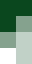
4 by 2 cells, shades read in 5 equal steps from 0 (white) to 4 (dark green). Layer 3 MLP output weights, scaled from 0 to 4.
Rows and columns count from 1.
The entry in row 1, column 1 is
4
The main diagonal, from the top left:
4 2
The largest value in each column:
4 4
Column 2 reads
4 2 1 1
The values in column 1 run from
0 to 4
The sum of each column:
10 8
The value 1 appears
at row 3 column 2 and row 4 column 2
